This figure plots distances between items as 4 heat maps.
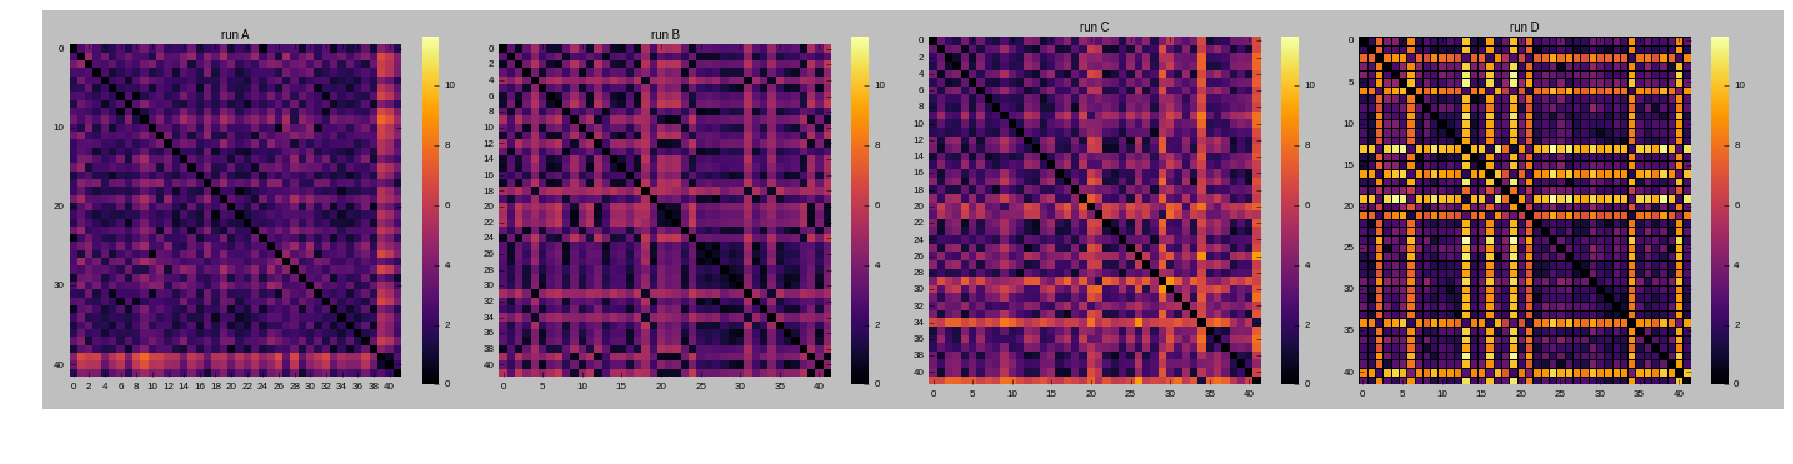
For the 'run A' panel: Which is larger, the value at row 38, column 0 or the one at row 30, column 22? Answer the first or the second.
the second
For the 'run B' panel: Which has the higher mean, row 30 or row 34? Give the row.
34
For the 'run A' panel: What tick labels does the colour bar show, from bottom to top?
0, 2, 4, 6, 8, 10
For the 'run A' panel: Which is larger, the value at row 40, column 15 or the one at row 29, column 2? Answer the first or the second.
the first
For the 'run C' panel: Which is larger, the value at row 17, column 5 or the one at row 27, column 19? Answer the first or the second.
the first
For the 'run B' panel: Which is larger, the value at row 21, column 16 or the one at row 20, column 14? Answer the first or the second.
the second
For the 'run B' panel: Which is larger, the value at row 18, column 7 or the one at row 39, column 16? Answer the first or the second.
the first
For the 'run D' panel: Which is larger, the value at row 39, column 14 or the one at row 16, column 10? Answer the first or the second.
the second
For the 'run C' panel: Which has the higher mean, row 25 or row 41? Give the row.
41
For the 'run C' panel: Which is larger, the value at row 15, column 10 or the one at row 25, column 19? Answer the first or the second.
the first
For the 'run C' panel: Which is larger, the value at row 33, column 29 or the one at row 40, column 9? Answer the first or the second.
the first
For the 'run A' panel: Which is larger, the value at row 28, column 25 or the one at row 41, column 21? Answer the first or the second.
the first
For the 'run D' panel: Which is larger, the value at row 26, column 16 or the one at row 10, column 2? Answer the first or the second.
the first
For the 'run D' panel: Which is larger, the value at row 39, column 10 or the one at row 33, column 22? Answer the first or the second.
the first
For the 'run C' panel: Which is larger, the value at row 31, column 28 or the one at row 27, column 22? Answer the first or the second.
the first
